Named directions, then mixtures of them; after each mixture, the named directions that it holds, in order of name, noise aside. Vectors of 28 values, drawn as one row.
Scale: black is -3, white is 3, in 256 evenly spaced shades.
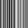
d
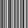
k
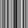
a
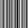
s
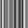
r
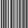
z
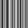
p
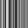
p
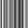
r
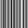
a, d, z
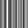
k, p, s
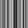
a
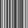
r, z
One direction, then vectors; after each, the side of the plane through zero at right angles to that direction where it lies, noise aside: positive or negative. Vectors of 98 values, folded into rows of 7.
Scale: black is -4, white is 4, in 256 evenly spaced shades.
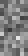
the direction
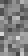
positive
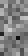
negative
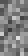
positive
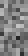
negative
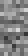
negative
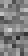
negative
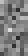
negative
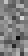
negative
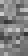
negative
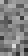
positive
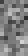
positive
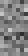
negative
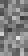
positive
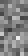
positive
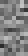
positive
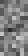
positive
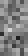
negative
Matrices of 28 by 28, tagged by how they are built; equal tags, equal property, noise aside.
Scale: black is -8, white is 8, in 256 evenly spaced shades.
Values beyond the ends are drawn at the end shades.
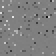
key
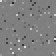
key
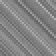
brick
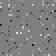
key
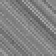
brick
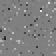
key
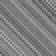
brick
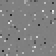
key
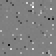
key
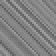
brick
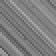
brick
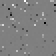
key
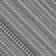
brick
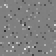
key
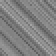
brick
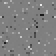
key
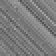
brick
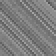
brick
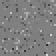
key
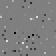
key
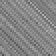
brick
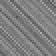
brick
